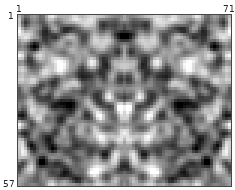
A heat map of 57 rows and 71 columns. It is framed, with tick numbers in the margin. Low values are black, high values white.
The field is mottled with small blotches. There is no overall slope. It is mirror symmetric from left to right. The values follow a bell shape.
